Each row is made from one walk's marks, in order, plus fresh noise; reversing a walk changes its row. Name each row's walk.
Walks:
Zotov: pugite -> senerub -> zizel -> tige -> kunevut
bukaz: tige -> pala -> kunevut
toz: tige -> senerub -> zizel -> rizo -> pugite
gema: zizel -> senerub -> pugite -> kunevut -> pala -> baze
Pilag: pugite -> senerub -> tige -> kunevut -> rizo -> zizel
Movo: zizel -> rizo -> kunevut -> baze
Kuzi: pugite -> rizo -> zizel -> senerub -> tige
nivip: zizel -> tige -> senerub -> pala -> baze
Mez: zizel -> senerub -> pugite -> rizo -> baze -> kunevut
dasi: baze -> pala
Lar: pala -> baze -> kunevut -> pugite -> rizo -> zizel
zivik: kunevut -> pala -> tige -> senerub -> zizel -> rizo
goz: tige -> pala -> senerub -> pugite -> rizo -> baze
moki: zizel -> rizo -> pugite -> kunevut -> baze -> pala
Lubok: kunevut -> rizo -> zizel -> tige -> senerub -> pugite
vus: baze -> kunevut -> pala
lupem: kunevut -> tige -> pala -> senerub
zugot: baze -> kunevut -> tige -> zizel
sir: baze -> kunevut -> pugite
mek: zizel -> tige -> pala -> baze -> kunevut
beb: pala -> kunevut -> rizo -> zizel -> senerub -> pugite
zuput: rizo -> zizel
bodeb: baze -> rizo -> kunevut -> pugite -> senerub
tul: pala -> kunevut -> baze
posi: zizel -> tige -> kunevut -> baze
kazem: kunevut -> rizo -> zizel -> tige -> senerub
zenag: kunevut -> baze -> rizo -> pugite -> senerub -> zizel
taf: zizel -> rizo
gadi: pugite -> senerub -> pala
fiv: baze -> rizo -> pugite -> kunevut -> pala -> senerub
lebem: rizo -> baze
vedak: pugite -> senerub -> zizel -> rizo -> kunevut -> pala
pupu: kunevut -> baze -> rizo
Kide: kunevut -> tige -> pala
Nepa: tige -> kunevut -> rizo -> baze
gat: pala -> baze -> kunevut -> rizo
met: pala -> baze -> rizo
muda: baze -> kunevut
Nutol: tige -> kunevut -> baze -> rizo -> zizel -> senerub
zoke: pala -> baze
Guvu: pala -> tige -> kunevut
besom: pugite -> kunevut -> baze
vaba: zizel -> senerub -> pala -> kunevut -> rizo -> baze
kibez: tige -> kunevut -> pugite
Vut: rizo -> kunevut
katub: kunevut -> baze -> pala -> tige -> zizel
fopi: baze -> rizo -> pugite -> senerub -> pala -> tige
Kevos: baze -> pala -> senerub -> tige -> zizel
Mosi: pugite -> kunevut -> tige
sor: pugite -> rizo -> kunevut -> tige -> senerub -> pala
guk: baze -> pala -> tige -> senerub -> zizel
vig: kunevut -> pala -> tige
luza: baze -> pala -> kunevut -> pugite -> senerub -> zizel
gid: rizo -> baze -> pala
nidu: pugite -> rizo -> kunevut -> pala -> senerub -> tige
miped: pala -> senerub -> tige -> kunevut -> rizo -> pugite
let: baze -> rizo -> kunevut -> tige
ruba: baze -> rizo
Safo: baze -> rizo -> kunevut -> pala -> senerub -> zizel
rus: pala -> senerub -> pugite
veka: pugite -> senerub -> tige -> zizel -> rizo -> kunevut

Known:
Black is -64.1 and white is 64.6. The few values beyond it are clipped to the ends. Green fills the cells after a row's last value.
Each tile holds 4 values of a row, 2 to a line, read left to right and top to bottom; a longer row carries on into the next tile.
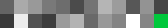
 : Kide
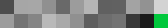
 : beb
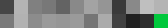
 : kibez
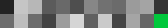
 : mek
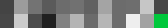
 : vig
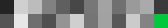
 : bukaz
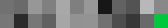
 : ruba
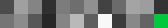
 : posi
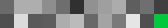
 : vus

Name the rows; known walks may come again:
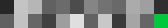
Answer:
mek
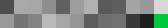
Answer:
beb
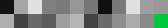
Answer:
Nutol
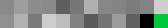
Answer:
rus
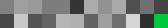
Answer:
moki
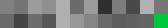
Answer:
met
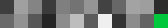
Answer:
posi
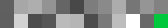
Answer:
sor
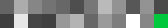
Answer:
Kide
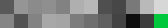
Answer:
toz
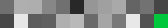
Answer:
vus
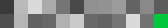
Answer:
vedak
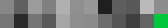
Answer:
ruba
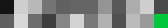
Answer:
Guvu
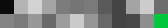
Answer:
Vut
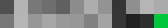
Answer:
kibez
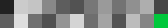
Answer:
bukaz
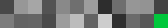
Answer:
Movo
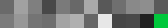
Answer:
besom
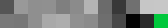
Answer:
miped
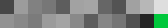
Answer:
Lubok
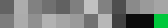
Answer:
sir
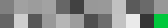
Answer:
gadi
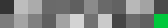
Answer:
muda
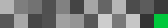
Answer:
zoke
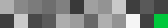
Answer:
dasi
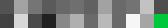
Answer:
vig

